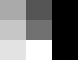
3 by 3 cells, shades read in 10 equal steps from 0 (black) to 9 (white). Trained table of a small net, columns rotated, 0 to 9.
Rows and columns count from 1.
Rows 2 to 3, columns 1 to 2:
7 4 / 8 9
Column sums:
21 16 0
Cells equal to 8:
1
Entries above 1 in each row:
2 2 2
